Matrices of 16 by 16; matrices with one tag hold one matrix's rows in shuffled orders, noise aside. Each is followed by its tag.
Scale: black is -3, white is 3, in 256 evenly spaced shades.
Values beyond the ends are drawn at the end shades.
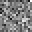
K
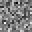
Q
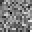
K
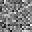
K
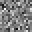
Q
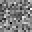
K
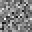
Q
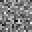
Q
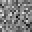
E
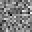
K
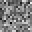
K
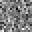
E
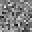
Q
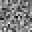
Q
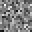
Q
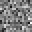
K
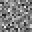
Q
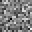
K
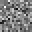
Q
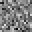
Q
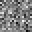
E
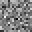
Q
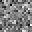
K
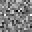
Q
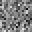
E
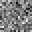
E
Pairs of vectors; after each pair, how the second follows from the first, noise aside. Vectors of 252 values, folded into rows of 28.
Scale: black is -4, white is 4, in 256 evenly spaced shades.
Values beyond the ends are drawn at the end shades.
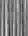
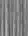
shrunk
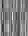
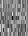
sign-scrambled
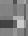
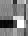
scaled up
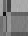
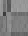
shrunk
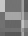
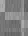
shrunk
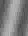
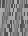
sign-scrambled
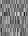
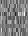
sign-scrambled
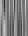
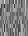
sign-scrambled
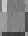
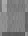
shrunk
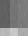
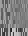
sign-scrambled
